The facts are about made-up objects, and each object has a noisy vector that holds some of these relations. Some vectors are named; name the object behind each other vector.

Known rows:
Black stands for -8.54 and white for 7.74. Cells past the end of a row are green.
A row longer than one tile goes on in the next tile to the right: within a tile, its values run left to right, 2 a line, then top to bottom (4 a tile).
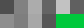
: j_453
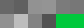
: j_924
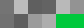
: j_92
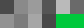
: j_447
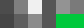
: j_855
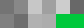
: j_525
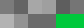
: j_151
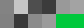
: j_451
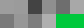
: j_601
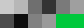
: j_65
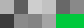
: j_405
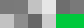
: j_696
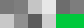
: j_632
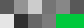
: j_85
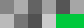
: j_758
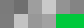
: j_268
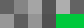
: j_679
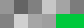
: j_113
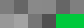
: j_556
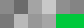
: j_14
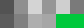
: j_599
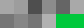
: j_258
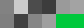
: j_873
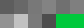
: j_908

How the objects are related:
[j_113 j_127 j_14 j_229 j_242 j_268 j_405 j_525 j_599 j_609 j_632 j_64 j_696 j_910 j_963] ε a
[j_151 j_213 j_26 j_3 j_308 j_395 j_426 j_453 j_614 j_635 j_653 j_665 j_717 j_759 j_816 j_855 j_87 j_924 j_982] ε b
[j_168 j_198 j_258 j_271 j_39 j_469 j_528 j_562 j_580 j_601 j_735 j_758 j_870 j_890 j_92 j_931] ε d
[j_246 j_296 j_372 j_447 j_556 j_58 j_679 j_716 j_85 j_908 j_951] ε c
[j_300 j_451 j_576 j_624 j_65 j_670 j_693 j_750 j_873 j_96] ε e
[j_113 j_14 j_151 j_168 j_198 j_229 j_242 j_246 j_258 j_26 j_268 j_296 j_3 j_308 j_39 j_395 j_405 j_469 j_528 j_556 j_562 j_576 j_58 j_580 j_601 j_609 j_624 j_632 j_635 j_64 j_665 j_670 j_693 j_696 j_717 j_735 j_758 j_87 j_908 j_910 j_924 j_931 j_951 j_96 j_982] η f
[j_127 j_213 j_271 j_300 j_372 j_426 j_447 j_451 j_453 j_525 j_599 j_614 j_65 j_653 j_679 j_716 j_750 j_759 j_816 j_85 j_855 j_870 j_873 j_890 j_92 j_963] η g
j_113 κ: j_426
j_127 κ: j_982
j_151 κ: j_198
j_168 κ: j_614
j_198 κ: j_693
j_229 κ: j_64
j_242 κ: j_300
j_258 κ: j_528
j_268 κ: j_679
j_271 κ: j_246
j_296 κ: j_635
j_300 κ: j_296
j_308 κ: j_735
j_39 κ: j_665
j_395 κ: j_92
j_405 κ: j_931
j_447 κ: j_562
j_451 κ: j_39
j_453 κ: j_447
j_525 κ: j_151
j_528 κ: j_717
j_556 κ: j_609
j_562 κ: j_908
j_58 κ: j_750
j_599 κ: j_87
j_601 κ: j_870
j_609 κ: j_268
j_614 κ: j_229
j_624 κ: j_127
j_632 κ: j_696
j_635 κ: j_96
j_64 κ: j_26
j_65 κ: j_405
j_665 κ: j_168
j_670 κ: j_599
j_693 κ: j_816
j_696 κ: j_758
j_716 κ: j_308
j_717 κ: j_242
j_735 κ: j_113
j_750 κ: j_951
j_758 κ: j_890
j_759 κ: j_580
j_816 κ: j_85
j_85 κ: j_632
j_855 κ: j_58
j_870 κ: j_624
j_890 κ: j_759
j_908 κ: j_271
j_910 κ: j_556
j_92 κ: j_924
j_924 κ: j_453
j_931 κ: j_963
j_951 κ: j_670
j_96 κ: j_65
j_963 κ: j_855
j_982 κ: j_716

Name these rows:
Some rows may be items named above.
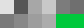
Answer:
j_242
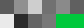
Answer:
j_85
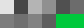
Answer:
j_635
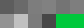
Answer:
j_908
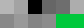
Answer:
j_624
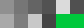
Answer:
j_716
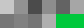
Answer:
j_528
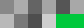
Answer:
j_758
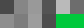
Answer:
j_447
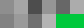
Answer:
j_580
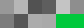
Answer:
j_870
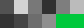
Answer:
j_750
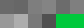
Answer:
j_246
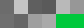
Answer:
j_271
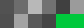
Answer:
j_58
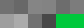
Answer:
j_246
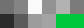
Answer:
j_963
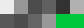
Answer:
j_96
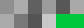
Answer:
j_198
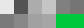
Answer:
j_242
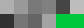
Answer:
j_931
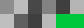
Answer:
j_693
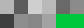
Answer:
j_405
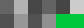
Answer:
j_670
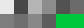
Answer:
j_635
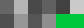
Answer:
j_670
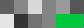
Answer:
j_816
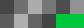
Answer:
j_951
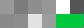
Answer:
j_127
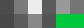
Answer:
j_855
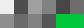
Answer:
j_296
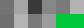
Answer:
j_562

